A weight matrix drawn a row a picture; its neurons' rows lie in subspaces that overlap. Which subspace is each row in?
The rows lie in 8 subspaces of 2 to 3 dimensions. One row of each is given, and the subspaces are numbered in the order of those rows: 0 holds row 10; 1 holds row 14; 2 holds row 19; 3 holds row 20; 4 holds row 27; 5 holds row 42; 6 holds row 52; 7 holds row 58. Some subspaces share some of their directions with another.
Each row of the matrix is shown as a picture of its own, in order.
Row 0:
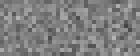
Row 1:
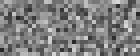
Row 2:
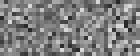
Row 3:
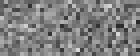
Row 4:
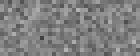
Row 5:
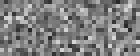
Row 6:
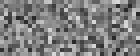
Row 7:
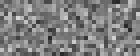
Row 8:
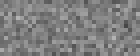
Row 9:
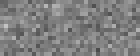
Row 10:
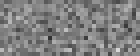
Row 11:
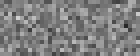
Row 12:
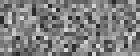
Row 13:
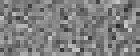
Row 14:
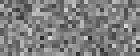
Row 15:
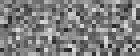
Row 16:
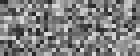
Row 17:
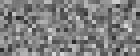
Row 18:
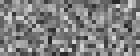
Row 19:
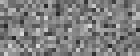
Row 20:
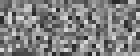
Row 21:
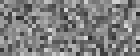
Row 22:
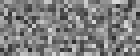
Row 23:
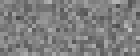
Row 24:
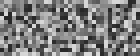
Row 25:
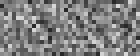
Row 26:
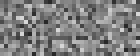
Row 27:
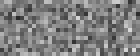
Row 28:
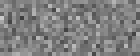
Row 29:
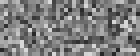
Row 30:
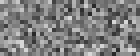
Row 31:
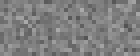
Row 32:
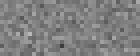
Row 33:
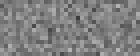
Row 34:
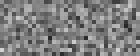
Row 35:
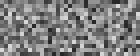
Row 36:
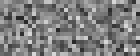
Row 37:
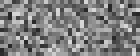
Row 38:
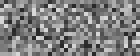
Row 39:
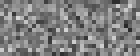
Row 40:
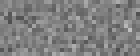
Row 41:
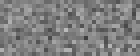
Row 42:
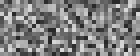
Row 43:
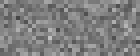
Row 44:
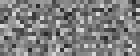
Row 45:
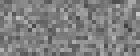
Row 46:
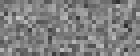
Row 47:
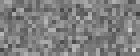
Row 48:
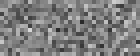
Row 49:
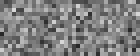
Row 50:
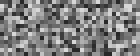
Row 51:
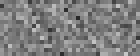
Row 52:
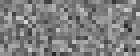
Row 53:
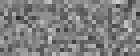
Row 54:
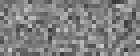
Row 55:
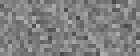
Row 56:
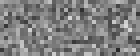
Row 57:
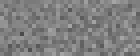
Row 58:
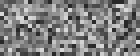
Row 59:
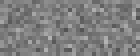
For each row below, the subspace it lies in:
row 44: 0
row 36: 6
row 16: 2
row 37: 7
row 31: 6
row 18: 5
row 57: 2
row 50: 1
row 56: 5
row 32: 6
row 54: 7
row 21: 1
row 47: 4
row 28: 3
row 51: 1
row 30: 5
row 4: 1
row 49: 4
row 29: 5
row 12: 3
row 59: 0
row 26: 6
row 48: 7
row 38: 3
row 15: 0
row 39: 5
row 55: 1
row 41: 0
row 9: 2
